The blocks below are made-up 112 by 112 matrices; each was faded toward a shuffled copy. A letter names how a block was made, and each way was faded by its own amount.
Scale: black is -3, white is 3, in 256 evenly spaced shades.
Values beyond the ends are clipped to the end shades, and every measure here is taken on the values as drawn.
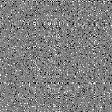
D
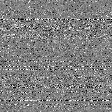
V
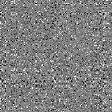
D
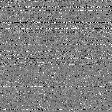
V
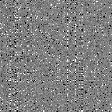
D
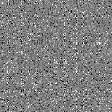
D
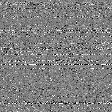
V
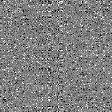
D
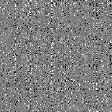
D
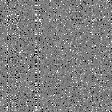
D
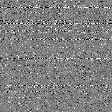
V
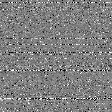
V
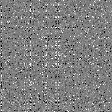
D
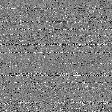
V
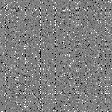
D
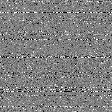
V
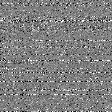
V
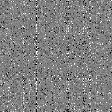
D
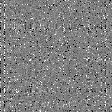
D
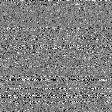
V
